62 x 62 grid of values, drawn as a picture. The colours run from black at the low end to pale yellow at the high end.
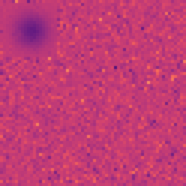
The top left is the smoothest part. A single dip lies in the top left. An odd patch, calmer than its surroundings, sits in the top left. The ninth with the lowest average is the top left.
